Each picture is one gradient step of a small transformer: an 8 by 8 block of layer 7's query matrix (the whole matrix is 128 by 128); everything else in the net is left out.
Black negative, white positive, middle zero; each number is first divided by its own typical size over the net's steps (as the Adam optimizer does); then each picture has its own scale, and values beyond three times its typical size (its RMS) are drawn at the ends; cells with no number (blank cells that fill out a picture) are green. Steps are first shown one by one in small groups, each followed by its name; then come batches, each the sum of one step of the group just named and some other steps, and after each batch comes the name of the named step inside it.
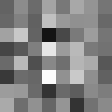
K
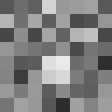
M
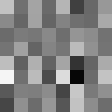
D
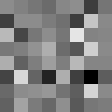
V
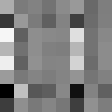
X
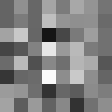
K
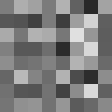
V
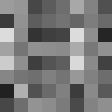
X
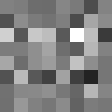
V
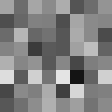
D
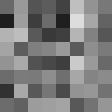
X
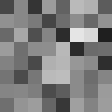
M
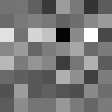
X
